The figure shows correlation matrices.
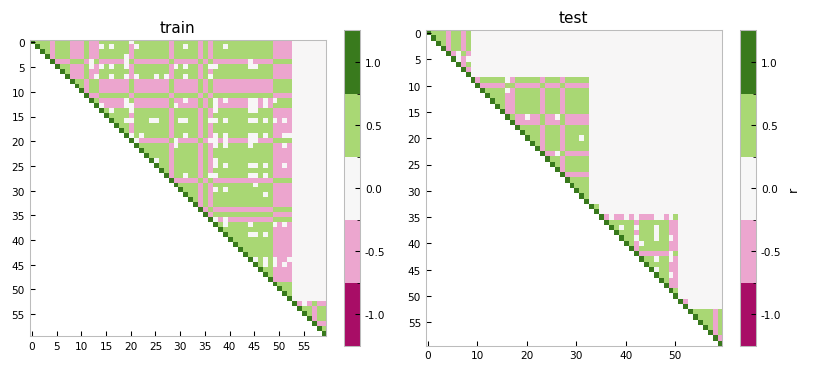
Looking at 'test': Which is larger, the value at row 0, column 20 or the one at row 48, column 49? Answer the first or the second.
the first
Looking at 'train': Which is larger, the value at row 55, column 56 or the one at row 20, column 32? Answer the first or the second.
the first
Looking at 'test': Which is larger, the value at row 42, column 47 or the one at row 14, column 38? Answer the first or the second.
the second
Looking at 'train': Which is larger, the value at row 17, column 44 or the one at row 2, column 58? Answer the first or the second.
the first
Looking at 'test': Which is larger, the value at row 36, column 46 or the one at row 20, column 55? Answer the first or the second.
the first
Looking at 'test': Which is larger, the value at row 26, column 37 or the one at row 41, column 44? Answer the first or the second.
the second
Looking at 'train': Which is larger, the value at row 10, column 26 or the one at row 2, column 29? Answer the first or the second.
the second
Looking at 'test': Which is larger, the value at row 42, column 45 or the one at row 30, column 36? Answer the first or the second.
the second
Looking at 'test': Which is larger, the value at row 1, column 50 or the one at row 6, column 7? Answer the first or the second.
the first
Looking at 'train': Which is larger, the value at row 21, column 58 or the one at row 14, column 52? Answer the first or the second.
the first
